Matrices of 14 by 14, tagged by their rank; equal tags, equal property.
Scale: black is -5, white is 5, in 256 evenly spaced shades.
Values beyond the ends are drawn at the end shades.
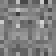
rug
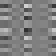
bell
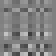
bell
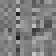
rug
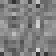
rug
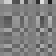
bell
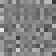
rug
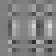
bell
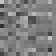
rug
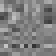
rug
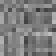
rug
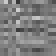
rug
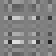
bell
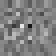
rug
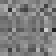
rug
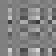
bell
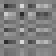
bell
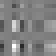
bell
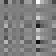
bell
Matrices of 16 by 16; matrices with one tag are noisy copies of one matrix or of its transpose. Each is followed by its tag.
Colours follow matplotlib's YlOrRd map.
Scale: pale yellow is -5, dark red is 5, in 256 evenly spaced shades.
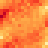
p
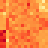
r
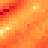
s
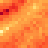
s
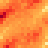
p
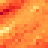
s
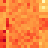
r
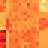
r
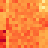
r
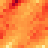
p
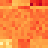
r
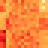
r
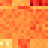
r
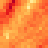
s
